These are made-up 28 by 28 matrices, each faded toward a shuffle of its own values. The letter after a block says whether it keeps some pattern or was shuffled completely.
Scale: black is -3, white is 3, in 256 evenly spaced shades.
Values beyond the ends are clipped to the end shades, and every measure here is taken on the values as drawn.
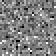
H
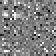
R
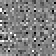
R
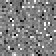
H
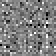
R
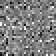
R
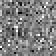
R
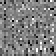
R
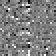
R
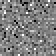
H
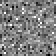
H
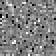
H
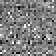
R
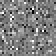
R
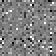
R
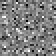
R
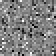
H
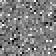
H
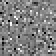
H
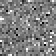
H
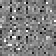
R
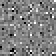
R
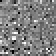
R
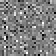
R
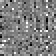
R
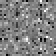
R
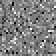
H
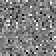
H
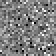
H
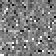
H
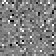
R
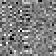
R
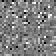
R
